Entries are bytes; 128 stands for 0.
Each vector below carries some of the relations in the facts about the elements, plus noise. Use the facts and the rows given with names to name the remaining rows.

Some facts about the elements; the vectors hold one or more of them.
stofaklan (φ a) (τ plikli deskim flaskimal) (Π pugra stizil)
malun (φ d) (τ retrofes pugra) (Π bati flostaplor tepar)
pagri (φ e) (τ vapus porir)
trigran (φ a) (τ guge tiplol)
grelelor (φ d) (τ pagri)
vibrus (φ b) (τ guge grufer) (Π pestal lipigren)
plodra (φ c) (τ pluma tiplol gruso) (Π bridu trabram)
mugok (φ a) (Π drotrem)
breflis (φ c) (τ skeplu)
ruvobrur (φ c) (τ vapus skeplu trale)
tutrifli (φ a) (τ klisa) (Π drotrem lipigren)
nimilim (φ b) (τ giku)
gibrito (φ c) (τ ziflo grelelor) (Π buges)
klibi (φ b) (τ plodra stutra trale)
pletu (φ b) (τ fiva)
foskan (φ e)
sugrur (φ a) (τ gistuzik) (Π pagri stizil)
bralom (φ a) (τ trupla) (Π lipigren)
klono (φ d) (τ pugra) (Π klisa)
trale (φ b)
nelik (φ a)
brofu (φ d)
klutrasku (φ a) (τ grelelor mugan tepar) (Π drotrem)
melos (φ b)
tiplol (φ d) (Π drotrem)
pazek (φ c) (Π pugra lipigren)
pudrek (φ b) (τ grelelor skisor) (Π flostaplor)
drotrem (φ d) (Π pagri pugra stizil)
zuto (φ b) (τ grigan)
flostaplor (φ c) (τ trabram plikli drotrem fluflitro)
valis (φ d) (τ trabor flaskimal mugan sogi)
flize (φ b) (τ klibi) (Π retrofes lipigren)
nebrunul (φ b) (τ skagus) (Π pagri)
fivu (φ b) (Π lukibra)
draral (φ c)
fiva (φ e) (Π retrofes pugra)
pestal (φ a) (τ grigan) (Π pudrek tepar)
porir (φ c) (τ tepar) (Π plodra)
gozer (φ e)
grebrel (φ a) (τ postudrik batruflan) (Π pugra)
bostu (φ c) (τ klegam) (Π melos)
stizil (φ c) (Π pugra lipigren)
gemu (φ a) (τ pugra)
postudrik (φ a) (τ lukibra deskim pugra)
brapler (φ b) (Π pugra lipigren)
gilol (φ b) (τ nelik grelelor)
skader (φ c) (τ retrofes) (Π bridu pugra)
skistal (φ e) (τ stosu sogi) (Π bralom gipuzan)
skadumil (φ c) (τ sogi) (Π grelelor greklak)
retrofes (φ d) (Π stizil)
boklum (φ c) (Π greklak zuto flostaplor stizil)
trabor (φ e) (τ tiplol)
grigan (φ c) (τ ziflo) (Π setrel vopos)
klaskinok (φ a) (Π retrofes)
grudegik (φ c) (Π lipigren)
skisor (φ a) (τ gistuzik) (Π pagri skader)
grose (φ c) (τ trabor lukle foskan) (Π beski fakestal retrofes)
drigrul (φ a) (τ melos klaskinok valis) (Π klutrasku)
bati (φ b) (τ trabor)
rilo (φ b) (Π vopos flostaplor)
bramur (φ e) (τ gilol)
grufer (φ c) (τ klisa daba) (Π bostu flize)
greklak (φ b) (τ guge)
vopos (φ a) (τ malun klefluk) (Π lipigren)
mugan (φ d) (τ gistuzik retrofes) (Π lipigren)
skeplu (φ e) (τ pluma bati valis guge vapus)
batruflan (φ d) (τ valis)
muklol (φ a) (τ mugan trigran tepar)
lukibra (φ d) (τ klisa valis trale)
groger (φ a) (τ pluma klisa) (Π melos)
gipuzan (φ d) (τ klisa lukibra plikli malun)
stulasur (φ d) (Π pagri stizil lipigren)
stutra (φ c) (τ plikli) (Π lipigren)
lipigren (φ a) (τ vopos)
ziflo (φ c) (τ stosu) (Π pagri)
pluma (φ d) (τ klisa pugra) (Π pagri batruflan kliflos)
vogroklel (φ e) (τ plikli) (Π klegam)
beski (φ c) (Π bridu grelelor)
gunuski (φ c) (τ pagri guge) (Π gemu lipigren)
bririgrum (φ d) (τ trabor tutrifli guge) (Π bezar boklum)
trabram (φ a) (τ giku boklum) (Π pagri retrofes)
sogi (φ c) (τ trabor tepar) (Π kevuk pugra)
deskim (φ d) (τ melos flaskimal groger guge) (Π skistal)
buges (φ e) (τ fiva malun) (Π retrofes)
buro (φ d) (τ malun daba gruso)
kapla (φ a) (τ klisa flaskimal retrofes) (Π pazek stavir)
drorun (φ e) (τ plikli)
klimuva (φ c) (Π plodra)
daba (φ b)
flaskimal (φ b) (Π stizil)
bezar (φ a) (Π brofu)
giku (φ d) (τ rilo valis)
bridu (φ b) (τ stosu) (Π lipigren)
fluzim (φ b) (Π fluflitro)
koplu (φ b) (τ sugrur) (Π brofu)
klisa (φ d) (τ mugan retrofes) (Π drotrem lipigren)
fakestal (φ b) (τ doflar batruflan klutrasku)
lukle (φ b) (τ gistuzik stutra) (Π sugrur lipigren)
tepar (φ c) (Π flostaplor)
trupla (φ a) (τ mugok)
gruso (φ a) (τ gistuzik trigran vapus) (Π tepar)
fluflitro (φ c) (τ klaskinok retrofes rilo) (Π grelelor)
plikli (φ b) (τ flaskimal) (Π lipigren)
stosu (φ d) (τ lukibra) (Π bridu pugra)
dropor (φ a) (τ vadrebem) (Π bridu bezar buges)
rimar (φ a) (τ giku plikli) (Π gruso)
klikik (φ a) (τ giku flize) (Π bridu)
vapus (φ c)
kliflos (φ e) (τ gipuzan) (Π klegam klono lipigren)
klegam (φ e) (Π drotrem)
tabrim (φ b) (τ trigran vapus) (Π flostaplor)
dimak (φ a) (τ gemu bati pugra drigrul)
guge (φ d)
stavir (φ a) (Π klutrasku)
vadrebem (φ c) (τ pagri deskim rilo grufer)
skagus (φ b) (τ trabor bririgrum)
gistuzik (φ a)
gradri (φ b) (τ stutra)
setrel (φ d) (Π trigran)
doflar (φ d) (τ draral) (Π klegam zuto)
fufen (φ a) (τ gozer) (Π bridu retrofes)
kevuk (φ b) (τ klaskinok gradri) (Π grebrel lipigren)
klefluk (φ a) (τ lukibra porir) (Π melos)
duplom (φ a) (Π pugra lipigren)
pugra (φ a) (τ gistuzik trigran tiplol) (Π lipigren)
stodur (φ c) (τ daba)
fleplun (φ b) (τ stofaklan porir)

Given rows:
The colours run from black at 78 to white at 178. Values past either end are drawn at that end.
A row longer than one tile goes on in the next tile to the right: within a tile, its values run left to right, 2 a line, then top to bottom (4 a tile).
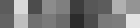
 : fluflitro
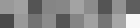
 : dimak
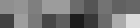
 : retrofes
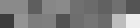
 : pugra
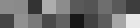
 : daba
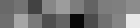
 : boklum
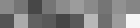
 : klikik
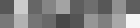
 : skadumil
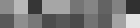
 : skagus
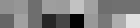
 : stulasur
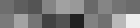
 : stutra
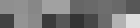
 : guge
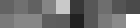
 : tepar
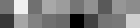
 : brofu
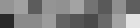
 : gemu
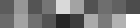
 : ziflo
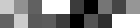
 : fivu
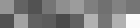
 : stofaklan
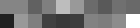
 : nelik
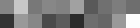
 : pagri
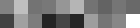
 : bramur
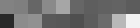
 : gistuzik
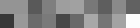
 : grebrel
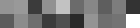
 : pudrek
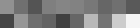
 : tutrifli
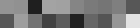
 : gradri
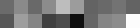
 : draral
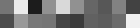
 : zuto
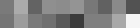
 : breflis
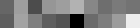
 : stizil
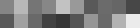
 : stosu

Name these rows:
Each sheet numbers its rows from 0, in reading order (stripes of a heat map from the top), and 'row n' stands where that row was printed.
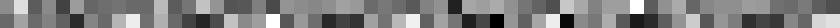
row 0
buges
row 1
gibrito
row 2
mugan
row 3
brapler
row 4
gipuzan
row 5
tiplol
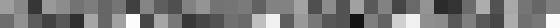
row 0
vibrus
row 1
klaskinok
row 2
fiva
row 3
rimar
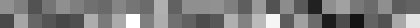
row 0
dropor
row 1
grose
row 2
plikli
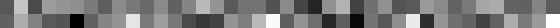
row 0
beski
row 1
sogi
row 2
rilo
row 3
klutrasku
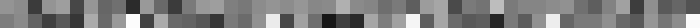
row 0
tabrim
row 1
trabram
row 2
doflar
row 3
drorun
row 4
gruso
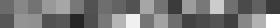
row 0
vapus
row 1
grufer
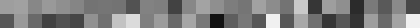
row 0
pluma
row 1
flostaplor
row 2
koplu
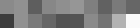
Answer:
sugrur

